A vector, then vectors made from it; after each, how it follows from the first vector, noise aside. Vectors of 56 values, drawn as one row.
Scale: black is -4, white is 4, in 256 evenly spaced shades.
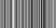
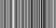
copied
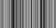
sign-scrambled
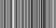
copied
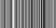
copied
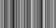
sign-scrambled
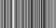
copied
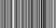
copied
